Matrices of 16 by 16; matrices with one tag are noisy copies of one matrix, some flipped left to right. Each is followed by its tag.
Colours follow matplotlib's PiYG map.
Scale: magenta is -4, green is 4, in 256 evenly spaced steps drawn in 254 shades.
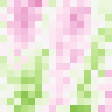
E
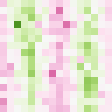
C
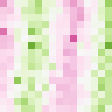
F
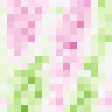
E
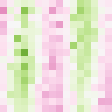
C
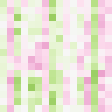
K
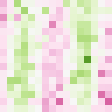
C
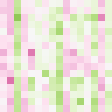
K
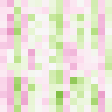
K
